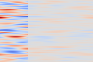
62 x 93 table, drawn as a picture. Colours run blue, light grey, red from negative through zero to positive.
No overall slope runs across the table. The right part is calmer, past a seam about 30% of the way across. Neither half mirrors the other. A few values lie far out on both sides of the bulk. The grain runs across in streaks.
